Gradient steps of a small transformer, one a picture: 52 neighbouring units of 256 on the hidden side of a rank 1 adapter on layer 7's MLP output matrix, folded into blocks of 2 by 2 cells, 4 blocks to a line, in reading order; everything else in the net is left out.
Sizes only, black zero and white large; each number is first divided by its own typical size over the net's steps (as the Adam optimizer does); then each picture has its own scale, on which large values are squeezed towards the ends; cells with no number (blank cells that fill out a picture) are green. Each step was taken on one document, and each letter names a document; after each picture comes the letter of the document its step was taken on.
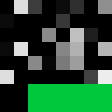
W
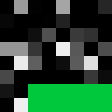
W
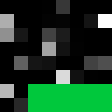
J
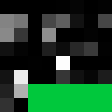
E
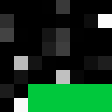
J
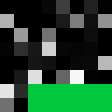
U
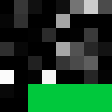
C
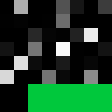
C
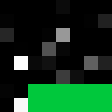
J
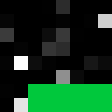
J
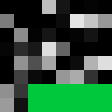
U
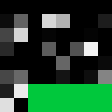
E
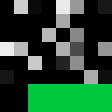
W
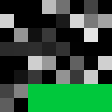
U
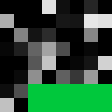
U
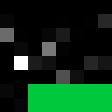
J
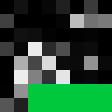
U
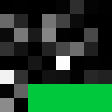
E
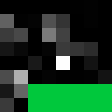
E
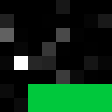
J
